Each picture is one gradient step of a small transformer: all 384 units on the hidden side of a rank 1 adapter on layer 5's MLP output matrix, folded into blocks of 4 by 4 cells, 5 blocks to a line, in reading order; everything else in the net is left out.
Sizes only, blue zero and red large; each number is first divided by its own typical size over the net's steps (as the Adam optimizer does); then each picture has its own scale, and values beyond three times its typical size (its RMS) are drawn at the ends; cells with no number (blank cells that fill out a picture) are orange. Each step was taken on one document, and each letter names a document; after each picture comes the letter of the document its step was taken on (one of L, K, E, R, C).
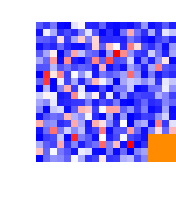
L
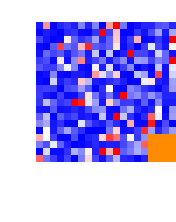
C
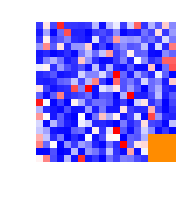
C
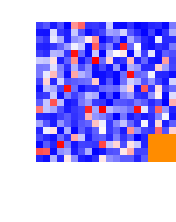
L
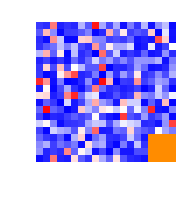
L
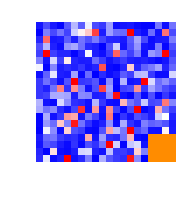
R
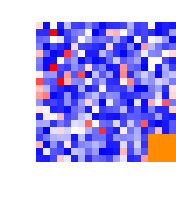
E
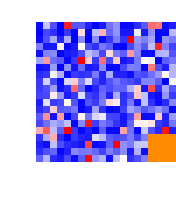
R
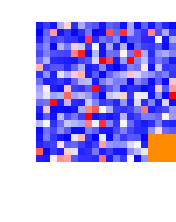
L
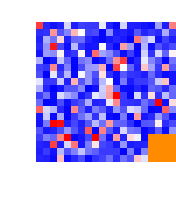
E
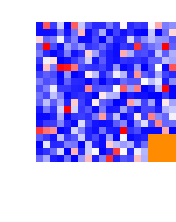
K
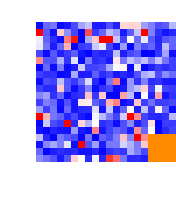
C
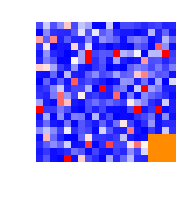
R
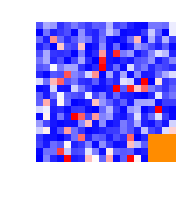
R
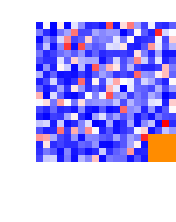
C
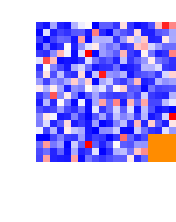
K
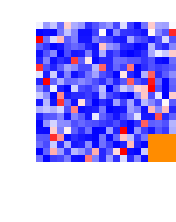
R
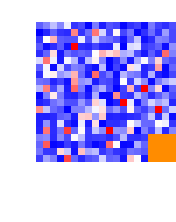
L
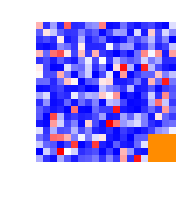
E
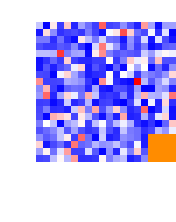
L
